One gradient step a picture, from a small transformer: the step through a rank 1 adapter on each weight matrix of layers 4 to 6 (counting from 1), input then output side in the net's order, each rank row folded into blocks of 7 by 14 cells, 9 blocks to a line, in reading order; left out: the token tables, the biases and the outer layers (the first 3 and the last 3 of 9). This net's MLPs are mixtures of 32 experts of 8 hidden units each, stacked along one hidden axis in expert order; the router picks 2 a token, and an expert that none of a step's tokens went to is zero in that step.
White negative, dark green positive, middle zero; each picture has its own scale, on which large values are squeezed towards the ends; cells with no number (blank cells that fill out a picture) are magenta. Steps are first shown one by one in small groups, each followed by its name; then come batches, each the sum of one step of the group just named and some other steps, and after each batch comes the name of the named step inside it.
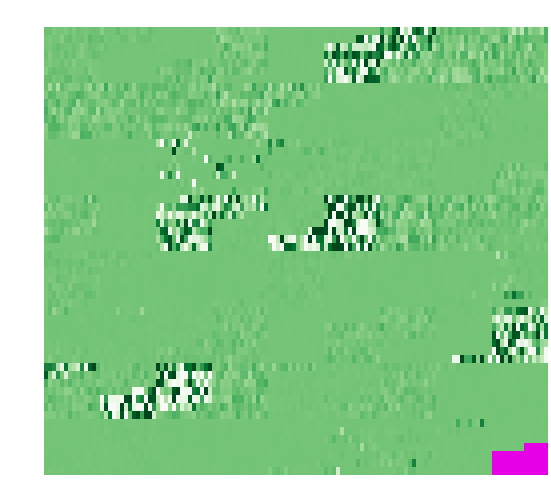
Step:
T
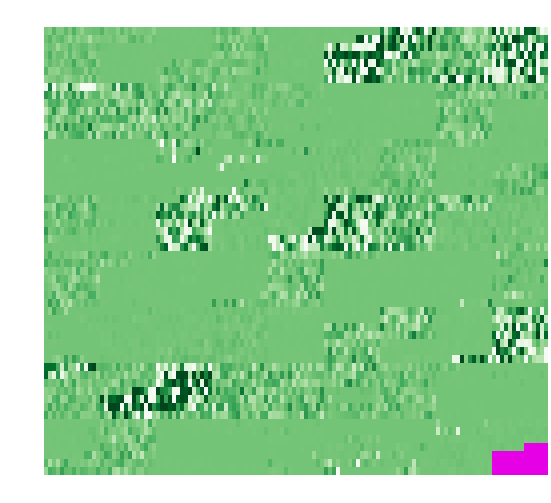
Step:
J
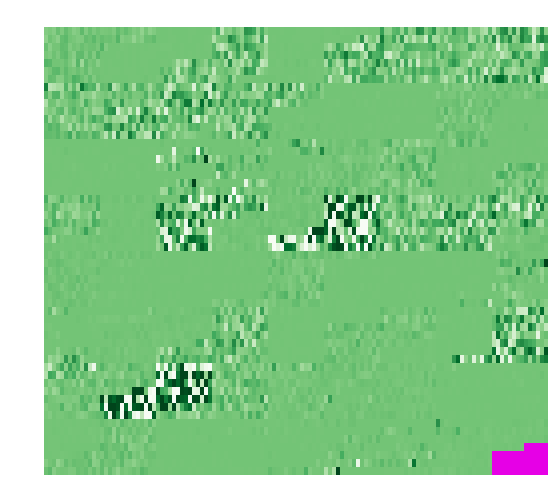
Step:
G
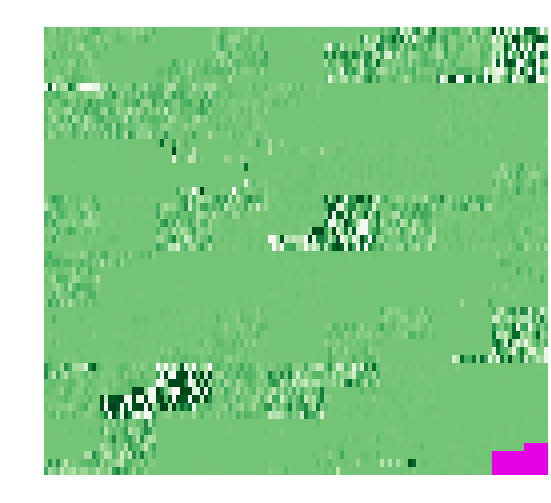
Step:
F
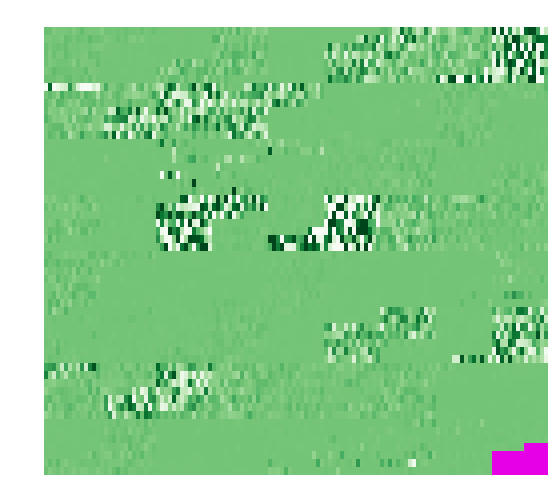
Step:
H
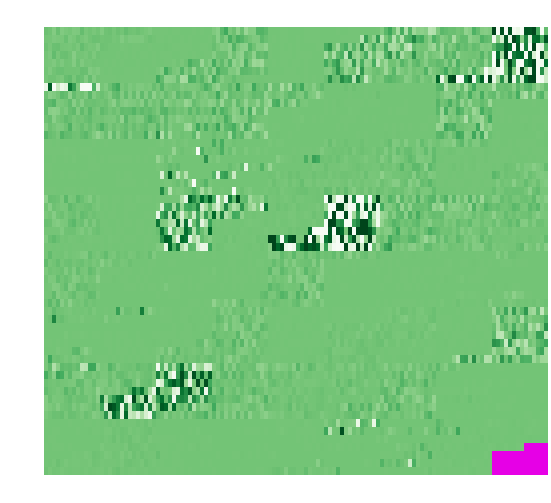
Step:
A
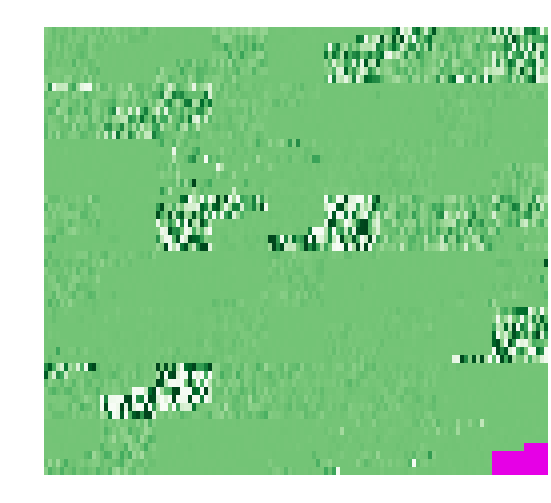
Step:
J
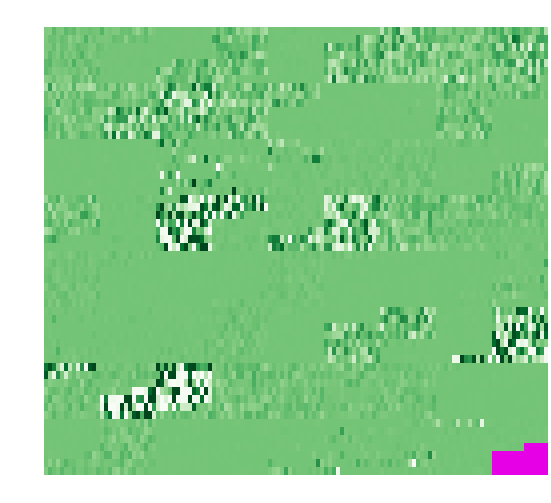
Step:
H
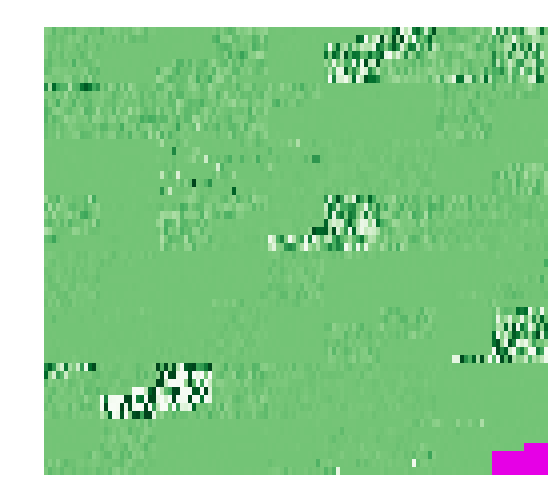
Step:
T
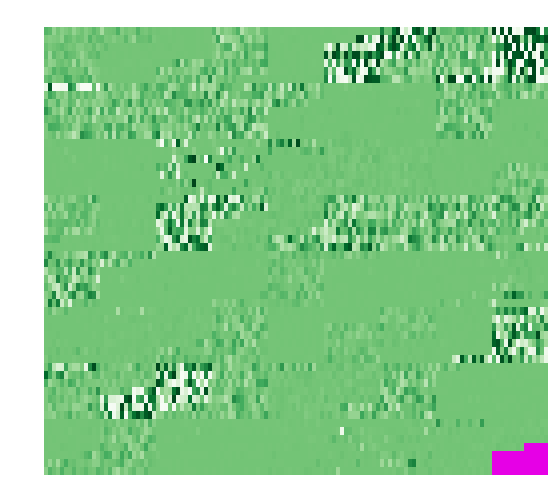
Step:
T
